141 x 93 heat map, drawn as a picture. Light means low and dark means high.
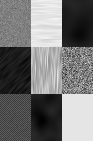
It is made of 3 by 3 panels. Panel 1,1: middling, fine-grained, faint in contrast. Panel 1,2: very low, streaked across, faint in contrast. Panel 1,3: very high, smooth, faint in contrast. Panel 2,1: very high, slanting up to the right, faint in contrast. Panel 2,2: low, streaked downward. Panel 2,3: middling, fine-grained, strong in contrast. Panel 3,1: high, checkered. Panel 3,2: very high, smooth, faint in contrast. Panel 3,3: very low, flat.
